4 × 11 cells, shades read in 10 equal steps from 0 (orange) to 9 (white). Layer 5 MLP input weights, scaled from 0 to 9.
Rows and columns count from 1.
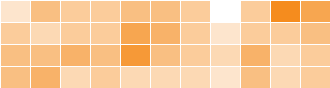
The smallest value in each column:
4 3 3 4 1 3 5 6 3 0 2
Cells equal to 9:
1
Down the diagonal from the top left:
7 6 3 5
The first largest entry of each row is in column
8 8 8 8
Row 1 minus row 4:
3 1 -1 0 -2 -2 -1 2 1 -6 -3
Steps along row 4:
down up down up same same up down up down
